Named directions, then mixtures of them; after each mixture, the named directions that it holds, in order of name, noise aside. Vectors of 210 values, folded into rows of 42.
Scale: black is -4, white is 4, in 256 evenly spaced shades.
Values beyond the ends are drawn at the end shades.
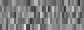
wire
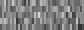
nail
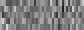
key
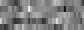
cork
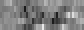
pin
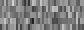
nail, pin, wire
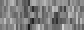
nail, pin, wire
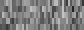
cork, key, wire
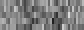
key, nail, pin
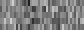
nail, pin, wire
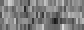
key, nail, pin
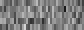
cork, wire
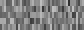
key, nail, wire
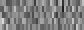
key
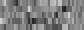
cork, key, pin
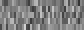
wire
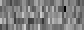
cork, wire
